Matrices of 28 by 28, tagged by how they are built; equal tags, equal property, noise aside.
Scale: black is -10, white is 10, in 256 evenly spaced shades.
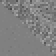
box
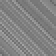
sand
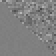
box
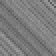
sand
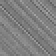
sand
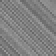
sand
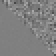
box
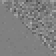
box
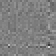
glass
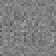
glass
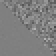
box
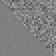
box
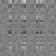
glass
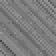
sand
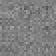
glass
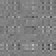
glass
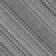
sand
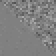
box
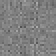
glass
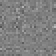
glass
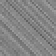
sand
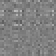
glass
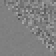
box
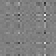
glass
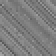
sand
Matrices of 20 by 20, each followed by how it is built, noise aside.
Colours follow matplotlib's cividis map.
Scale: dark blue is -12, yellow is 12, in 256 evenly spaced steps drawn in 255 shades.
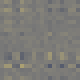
low rank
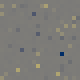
sparse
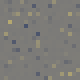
sparse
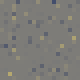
sparse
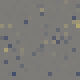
sparse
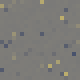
sparse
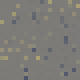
sparse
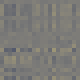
low rank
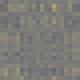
low rank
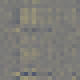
low rank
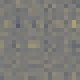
low rank
